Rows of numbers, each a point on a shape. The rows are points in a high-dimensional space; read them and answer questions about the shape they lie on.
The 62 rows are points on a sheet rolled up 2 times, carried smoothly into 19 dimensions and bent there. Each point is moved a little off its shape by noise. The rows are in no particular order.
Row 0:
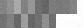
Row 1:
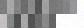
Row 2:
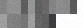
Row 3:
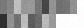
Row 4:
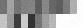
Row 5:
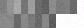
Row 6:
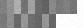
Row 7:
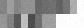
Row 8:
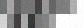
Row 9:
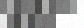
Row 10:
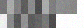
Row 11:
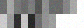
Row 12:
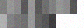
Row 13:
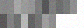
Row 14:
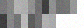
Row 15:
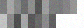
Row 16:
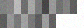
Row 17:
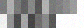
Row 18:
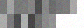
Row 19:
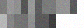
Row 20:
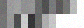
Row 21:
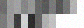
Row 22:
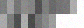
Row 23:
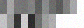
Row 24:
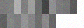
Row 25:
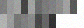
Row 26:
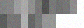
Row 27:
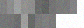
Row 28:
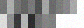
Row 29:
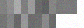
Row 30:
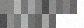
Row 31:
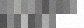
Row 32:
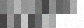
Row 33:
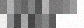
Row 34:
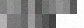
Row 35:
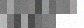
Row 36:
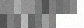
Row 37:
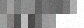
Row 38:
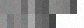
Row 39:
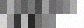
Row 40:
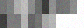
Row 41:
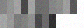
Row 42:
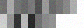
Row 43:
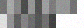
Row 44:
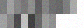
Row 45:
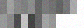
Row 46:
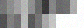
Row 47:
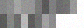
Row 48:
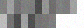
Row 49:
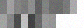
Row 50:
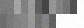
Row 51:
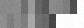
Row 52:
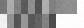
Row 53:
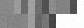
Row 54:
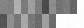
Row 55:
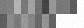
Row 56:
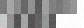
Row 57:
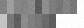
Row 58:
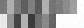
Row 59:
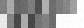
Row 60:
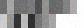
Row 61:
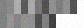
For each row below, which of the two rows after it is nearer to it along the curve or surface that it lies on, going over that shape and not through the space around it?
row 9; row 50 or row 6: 50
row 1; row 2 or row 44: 44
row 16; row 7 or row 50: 50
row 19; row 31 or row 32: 31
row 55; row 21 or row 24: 24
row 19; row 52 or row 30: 52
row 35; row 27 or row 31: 31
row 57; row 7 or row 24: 7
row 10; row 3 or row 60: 60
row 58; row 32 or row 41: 41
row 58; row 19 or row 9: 9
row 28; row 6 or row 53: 53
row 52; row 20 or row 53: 53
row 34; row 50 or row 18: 50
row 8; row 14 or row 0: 14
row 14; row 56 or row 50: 50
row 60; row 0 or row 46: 46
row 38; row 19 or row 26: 19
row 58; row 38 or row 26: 38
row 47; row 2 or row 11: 2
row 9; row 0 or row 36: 36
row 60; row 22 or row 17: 17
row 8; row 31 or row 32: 32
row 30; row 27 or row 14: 27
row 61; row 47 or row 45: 47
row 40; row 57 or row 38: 38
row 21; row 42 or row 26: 42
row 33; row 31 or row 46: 46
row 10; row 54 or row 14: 54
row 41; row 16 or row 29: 16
